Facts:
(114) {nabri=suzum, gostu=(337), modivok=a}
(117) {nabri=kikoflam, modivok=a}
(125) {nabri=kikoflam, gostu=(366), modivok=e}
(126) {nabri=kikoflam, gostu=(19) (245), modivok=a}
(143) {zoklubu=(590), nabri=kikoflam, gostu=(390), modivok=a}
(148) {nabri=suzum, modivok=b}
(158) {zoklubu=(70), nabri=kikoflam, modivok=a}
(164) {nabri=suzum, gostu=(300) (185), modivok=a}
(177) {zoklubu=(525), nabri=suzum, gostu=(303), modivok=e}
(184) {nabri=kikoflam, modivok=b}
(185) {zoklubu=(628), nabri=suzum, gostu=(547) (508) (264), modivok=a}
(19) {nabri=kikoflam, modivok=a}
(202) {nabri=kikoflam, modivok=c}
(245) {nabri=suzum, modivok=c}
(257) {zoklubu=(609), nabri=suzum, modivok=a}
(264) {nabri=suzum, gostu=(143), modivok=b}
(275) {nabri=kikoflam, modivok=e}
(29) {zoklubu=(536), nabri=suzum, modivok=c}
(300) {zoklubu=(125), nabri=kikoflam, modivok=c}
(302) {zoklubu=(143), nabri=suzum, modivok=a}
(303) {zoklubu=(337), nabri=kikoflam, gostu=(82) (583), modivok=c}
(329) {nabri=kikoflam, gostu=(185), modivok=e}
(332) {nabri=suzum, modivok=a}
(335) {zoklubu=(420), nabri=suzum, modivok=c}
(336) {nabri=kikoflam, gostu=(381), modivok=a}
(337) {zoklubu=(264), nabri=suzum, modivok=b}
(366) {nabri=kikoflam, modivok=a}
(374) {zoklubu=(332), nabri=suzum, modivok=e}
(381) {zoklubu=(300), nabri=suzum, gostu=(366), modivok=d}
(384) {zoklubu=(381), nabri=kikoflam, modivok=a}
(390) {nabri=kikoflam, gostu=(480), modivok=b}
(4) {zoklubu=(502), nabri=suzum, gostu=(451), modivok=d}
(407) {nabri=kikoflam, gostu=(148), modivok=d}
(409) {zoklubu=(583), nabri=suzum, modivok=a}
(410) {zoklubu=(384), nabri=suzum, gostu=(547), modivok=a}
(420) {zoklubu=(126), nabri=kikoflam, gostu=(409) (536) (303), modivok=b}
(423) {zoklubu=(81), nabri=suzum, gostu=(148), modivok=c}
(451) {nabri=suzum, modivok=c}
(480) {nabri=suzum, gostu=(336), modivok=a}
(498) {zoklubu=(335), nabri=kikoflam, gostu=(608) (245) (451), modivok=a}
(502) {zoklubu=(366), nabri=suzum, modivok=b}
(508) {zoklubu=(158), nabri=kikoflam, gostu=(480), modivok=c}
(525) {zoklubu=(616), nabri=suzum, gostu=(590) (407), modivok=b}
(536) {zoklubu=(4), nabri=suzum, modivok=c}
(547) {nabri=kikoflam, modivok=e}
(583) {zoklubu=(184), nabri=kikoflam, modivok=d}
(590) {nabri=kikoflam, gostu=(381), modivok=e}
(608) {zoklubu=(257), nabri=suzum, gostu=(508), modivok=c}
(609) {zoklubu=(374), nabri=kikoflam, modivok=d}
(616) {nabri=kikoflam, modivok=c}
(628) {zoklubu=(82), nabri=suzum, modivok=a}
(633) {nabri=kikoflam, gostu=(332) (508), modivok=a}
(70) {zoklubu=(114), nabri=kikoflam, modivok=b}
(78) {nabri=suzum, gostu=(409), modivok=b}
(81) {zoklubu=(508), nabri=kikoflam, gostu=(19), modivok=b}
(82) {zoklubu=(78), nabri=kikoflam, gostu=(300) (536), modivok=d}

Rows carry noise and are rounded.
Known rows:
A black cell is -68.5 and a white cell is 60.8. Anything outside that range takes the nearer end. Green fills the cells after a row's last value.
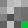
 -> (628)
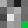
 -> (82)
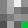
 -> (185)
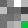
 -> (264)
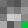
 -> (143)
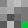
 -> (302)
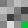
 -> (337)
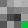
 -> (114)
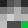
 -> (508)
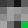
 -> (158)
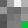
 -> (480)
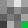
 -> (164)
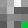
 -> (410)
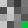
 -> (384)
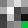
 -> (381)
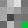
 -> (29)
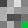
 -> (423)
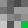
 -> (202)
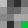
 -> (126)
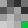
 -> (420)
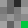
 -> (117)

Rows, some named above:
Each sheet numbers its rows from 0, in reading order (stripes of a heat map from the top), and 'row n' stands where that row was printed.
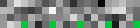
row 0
(525)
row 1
(275)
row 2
(498)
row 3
(407)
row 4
(4)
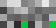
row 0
(177)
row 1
(164)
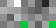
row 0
(608)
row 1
(117)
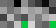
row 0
(407)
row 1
(81)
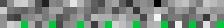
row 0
(148)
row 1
(117)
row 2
(332)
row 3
(633)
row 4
(420)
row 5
(609)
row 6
(409)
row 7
(257)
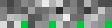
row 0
(390)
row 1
(332)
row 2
(300)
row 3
(303)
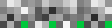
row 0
(374)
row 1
(78)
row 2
(536)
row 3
(374)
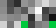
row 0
(184)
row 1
(381)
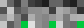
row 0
(384)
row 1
(70)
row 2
(81)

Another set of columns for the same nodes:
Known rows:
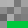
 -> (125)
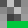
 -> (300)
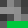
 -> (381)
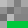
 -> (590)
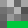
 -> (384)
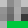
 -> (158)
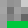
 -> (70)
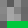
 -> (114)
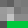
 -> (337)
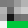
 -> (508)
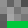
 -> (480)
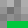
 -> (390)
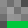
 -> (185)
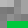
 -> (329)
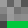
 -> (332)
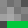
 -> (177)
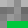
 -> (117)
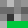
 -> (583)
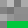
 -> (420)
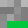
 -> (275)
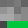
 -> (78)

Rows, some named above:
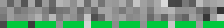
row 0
(332)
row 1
(374)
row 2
(117)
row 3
(303)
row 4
(184)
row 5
(81)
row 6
(423)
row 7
(609)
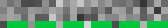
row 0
(409)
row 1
(608)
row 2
(158)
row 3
(407)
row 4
(264)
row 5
(4)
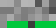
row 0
(275)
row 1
(257)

